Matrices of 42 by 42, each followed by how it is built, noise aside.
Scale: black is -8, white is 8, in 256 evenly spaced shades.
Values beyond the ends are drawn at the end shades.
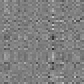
low rank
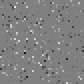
sparse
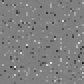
sparse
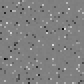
sparse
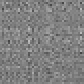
low rank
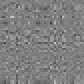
low rank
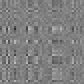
low rank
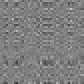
low rank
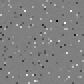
sparse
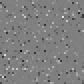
sparse
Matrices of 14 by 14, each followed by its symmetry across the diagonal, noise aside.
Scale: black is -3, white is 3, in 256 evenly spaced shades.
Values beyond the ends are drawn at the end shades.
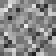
symmetric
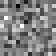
antisymmetric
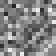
symmetric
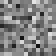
neither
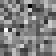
antisymmetric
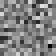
neither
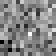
neither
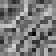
symmetric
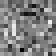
antisymmetric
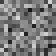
symmetric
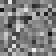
antisymmetric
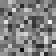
antisymmetric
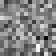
neither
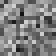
symmetric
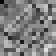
symmetric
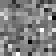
antisymmetric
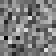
neither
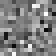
antisymmetric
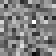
neither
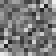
symmetric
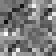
symmetric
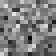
neither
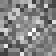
symmetric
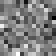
antisymmetric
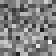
neither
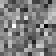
neither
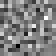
antisymmetric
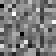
neither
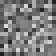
symmetric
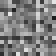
antisymmetric
